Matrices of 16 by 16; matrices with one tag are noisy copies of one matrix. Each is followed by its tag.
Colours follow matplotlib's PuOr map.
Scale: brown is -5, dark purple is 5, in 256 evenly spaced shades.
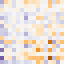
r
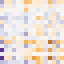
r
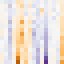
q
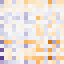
r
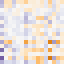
r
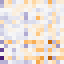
r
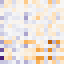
r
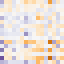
r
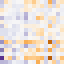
r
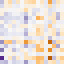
r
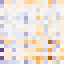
r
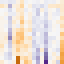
q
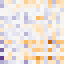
r
